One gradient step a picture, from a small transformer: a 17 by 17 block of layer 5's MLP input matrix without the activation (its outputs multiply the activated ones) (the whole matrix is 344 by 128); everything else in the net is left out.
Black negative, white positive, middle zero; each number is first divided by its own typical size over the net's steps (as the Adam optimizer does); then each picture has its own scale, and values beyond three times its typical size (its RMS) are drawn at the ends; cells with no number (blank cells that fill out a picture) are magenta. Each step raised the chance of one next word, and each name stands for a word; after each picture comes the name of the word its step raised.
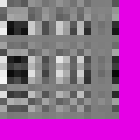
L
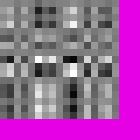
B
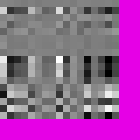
B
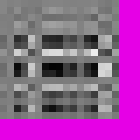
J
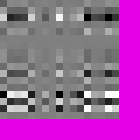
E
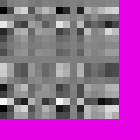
B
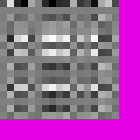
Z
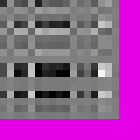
L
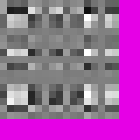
J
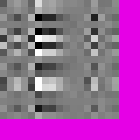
Z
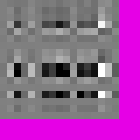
L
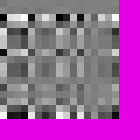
J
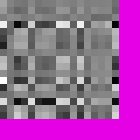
B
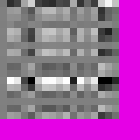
Z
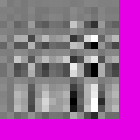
B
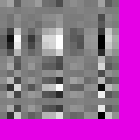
Z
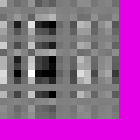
L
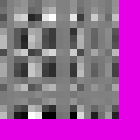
J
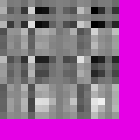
B
